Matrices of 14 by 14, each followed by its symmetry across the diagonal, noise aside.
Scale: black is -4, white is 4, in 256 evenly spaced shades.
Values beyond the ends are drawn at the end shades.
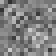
symmetric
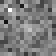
symmetric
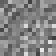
symmetric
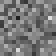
symmetric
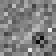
symmetric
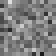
neither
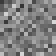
symmetric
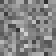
neither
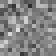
neither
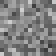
symmetric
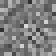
symmetric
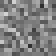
neither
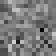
neither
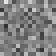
neither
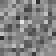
symmetric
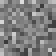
symmetric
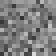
neither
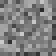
symmetric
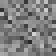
neither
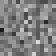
neither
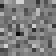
neither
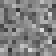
neither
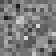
symmetric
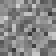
symmetric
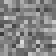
neither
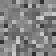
symmetric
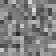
neither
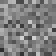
neither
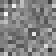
symmetric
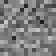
neither
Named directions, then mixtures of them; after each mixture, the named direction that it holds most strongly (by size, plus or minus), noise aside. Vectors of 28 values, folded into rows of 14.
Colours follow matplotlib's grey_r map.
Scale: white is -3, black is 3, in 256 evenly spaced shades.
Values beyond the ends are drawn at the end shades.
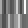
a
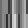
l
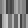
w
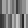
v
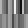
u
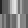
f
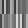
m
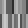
w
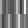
a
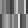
w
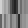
f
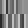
v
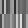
m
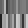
w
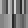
u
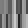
l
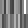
a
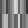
w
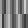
a
